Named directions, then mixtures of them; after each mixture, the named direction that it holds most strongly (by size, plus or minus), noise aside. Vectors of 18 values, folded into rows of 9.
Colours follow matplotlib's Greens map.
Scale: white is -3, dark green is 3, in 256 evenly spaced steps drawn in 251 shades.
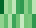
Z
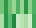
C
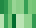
C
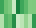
C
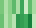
C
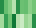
C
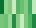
Z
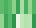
C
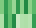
C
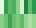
Z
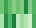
C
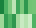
C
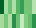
Z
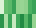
Z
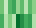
C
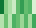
Z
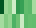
Z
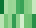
Z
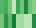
C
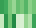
C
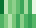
Z
